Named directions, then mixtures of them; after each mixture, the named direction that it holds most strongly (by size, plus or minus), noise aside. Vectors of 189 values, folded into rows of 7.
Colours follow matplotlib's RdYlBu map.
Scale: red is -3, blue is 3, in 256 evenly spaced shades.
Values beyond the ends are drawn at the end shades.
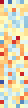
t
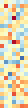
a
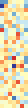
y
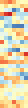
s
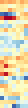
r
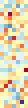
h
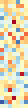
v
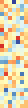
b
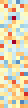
a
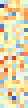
y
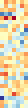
r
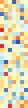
b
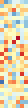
t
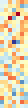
a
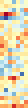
r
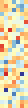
b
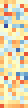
s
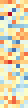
s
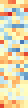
s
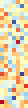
v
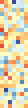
b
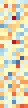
a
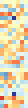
a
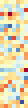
h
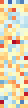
t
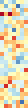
h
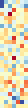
h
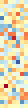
v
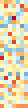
a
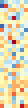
a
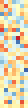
b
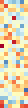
a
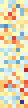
h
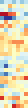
r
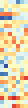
r
